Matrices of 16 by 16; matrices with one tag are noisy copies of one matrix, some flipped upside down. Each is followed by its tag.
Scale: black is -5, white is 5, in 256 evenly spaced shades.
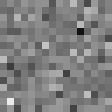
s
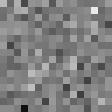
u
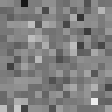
u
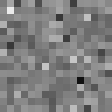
s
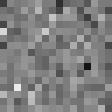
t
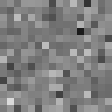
s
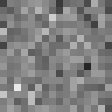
t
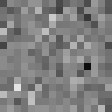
t
